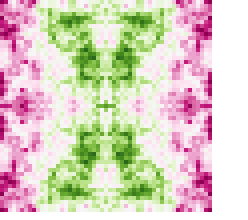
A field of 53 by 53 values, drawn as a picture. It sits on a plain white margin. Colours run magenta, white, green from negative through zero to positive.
Overall the values sit about 50% of the way up the scale. There is no overall slope. It mirrors both left to right and top to bottom.
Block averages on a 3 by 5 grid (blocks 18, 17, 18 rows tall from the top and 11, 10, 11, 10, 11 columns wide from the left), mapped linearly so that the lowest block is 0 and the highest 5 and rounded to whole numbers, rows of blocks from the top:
0 5 5 5 0 | 0 3 5 3 0 | 0 5 5 5 0
